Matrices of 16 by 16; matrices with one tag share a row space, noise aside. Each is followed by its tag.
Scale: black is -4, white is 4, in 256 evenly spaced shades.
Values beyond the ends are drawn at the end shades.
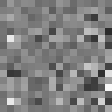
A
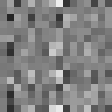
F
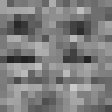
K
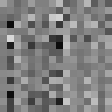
F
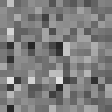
F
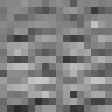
K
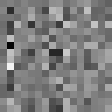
F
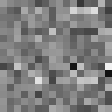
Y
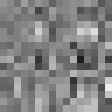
Y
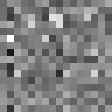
F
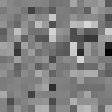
Y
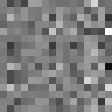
A
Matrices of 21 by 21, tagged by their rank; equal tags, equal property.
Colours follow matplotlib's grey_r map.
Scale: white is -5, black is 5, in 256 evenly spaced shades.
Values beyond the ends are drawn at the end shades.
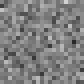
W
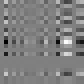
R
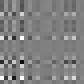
R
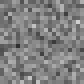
W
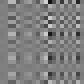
R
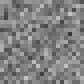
W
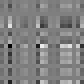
R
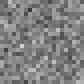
W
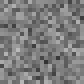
W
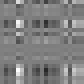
R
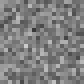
W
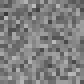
W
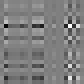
R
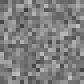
W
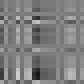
R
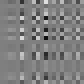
R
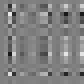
R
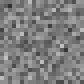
W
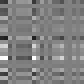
R
